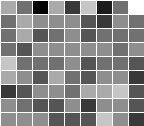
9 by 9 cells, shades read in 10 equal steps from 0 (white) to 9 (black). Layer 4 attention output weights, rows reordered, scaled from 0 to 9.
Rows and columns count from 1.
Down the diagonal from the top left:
3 3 6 4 4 6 3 4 7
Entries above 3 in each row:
5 8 8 9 8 7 6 9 8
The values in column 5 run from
4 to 7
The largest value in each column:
7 6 9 6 7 7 8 5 7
